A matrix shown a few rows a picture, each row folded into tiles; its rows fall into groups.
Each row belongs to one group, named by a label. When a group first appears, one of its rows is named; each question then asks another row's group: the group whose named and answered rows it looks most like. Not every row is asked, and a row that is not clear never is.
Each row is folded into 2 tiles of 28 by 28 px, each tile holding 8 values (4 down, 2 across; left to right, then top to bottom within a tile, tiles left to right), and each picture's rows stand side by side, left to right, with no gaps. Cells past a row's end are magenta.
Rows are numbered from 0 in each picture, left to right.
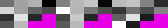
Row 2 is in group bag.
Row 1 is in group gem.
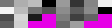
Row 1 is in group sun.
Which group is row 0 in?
gem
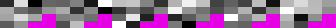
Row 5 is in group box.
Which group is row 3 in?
box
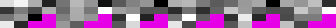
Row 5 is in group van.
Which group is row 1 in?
van
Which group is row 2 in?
gem
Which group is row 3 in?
bag
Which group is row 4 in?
gem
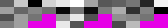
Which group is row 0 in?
sun
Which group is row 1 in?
bag
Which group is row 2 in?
sun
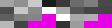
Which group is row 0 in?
van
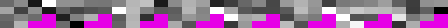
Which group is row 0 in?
sun
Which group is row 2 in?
gem
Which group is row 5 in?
van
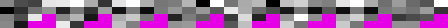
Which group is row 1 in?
bag
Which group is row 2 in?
bag
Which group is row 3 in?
sun
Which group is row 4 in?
gem
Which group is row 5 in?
bag
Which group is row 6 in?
bag
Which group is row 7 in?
sun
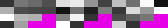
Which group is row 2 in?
van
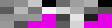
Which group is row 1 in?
gem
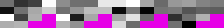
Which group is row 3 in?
box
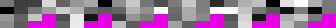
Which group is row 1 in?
gem
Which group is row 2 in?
van
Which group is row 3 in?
van
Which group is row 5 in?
bag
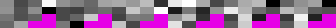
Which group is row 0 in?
sun
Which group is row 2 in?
van
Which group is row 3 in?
bag
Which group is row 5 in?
gem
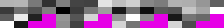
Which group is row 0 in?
bag
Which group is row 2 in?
bag
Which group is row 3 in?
van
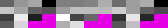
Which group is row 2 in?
gem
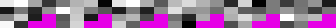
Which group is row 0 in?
bag
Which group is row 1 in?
gem
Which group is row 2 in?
bag
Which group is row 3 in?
box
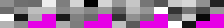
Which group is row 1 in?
sun
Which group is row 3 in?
bag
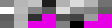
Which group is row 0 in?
gem
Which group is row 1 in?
box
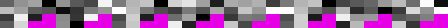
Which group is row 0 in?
gem
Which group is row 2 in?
gem
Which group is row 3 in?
bag
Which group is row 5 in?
gem
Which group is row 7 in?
van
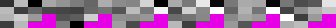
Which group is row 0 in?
sun
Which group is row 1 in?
box
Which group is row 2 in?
van
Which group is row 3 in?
van
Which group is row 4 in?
van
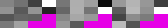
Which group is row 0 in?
sun
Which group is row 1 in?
van
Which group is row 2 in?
van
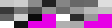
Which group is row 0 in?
bag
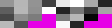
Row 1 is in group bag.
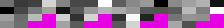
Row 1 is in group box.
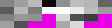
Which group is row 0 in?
van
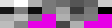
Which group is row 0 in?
bag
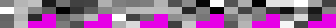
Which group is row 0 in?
gem
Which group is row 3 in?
sun
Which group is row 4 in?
sun
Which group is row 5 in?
bag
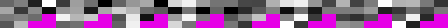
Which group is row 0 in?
sun
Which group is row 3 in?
bag
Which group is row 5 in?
bag
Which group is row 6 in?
sun
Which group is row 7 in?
bag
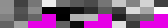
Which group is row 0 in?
sun
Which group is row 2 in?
van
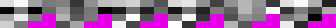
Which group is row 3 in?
bag
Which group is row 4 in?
van
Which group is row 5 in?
bag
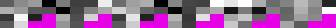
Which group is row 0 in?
gem
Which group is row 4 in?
bag
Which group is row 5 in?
van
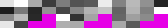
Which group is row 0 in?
bag
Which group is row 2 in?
van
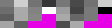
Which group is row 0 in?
van
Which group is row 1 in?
sun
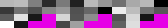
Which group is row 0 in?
bag
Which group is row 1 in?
sun
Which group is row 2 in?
gem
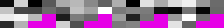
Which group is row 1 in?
van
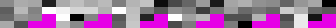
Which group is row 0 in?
van
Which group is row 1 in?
box
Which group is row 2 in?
gem
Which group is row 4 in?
box
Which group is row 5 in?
gem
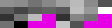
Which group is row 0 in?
box
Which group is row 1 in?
van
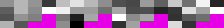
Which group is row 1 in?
box
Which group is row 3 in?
van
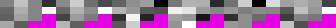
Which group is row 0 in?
van
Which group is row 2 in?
gem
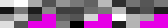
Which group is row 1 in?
box
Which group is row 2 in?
sun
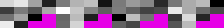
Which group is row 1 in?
gem
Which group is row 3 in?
gem
